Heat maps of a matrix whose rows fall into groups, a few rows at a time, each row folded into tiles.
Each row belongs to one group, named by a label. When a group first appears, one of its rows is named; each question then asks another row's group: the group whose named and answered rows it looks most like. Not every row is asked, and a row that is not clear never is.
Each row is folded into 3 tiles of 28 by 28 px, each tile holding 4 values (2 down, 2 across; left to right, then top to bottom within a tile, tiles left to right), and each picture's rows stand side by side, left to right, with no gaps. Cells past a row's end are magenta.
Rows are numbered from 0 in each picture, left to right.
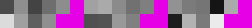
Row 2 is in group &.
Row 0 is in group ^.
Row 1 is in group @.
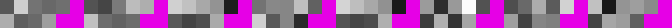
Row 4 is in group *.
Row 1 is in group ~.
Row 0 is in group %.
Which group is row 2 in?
*
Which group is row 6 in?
~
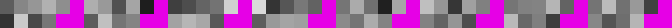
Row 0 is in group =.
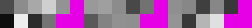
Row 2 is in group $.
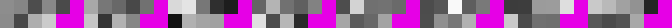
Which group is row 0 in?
$
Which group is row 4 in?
%
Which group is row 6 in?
~
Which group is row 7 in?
*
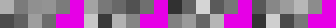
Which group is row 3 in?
=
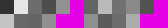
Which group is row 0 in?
%
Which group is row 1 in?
%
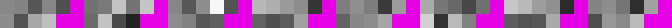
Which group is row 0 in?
$
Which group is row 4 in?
&
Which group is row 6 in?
*
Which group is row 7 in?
&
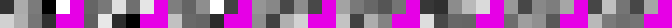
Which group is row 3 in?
$
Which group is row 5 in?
~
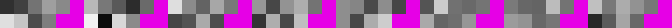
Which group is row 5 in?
%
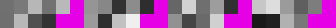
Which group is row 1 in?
$
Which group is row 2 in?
%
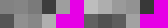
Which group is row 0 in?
&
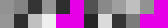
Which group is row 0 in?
$
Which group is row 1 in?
=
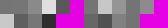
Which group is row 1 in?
@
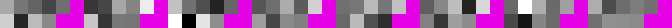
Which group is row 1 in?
~
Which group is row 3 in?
~
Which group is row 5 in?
~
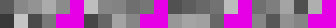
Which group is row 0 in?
=
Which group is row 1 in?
@
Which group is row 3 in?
~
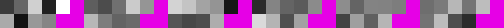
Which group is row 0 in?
~
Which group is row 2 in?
*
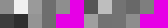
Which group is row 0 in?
@
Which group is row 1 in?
%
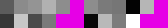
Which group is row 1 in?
&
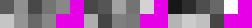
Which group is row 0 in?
^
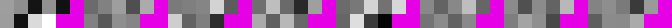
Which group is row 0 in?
$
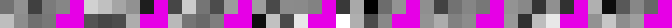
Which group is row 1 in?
*
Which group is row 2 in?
%
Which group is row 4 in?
^
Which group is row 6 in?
$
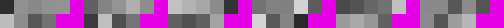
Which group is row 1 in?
=
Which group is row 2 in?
*
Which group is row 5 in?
$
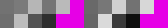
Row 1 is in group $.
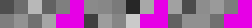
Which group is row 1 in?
&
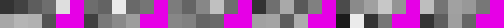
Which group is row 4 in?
=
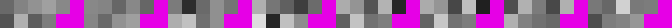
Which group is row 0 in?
=
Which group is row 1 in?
$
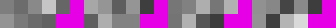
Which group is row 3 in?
$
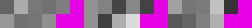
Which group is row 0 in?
%
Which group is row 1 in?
$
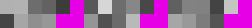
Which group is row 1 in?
%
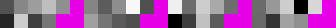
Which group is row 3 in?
~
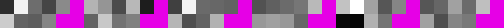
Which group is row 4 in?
@
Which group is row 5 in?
~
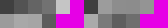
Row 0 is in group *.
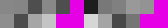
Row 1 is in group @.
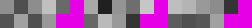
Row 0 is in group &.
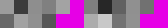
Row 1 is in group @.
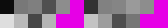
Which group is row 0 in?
^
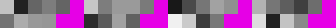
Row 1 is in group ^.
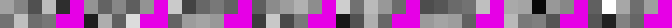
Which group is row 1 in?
&
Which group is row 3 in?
=
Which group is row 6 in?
^
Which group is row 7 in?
@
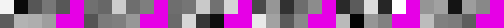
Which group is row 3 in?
^
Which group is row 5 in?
^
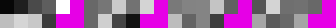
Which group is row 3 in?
%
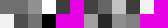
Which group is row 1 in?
~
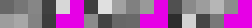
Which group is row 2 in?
=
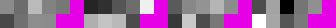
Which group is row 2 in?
=
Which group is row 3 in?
^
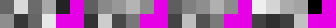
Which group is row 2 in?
=
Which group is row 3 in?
*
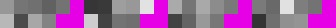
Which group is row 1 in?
~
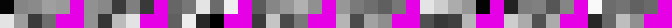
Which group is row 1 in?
$
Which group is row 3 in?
=
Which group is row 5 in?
*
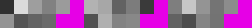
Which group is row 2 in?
@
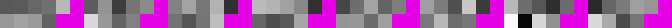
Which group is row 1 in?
^
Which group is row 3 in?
*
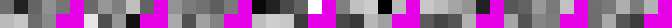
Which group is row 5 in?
*
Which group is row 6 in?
~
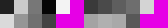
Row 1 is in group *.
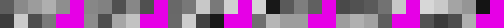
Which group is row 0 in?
=
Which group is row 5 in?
*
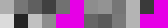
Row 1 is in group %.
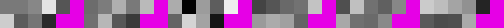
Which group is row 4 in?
%
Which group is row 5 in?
*
